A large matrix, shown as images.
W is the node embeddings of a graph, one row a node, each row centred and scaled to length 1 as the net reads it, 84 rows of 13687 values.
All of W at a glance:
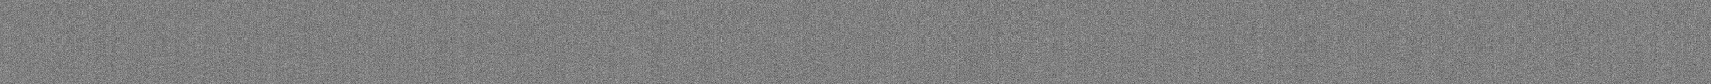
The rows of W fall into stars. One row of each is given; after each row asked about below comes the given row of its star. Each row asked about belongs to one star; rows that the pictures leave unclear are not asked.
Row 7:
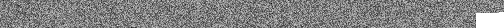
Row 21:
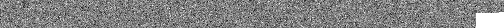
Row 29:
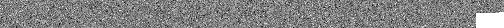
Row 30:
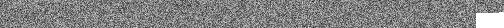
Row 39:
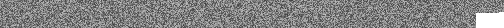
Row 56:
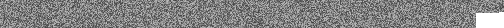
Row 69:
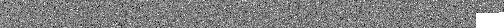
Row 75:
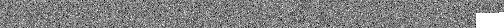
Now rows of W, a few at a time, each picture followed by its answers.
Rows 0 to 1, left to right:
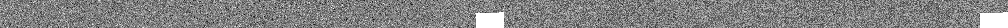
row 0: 7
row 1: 7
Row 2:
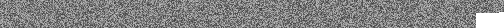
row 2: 69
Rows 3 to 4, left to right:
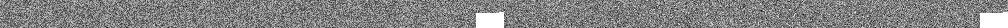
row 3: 21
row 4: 39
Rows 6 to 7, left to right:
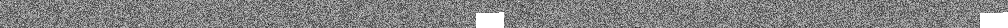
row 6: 39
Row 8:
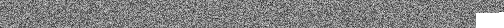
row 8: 39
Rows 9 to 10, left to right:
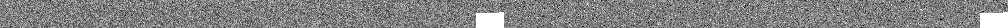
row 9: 21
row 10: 56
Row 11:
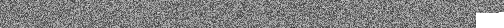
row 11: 30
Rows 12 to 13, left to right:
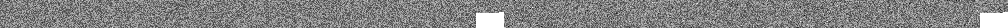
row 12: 30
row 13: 56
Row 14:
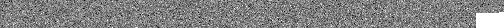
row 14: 30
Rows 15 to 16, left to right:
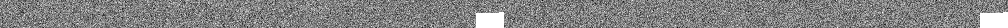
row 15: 39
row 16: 56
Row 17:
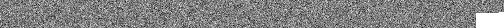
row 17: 39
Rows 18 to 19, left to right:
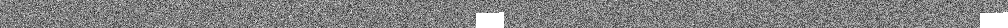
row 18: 39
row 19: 7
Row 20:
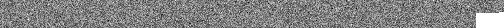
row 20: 69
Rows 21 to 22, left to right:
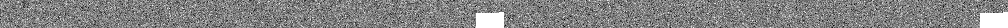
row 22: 75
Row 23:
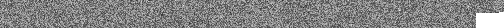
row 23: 69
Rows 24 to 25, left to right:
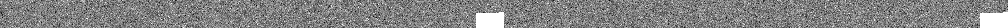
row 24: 29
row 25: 7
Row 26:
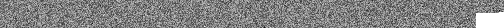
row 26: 29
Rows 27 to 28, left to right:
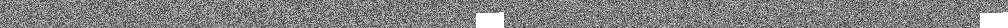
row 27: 29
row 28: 39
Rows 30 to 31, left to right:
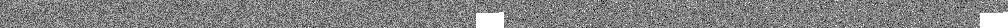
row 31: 56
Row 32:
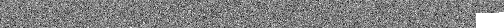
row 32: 21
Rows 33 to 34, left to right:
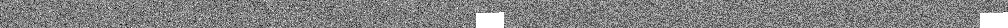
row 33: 21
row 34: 69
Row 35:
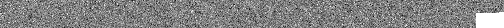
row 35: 29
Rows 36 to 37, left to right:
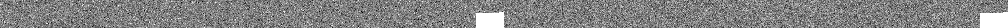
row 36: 56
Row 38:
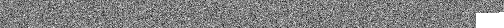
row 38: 39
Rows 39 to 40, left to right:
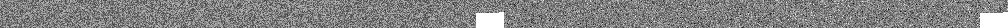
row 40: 7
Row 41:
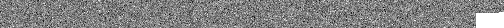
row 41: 7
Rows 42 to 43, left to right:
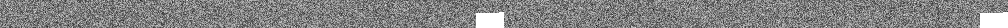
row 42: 39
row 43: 75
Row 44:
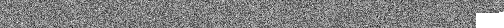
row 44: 29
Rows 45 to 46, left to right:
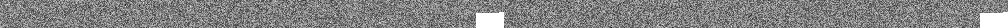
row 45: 21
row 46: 7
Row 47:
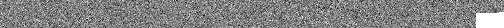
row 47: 29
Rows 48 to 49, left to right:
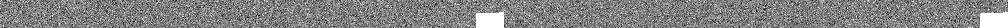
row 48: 29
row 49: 69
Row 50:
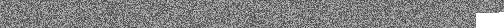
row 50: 7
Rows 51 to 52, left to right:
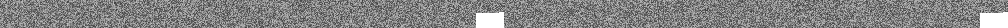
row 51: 75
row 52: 21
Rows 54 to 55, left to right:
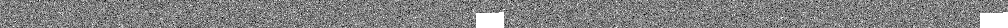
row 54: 7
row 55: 30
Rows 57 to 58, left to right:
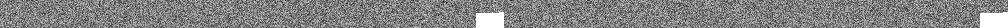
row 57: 69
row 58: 30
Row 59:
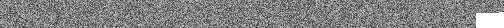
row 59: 69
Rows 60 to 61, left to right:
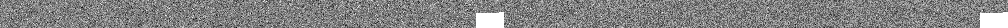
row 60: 21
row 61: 21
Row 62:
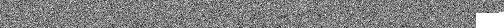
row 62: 39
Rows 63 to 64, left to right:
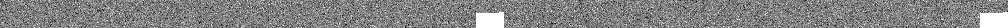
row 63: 30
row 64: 56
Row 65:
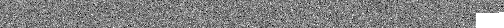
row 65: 75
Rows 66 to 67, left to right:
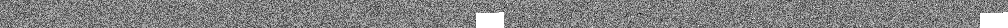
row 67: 75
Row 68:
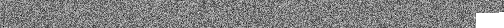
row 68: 56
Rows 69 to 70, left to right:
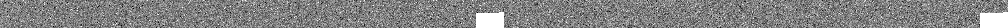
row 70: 75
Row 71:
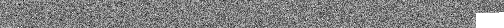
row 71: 75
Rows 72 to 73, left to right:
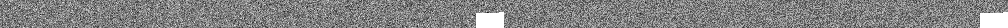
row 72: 39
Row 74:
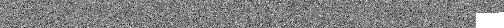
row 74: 21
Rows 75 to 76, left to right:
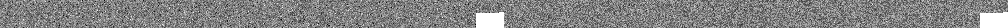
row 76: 56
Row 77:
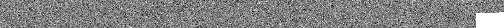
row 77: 21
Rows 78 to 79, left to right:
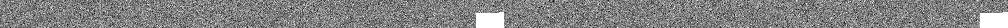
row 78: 39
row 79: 75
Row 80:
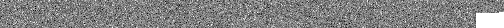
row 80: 30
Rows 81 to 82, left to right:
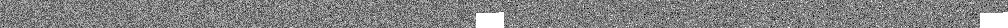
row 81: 29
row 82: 30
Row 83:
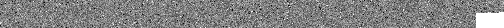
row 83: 69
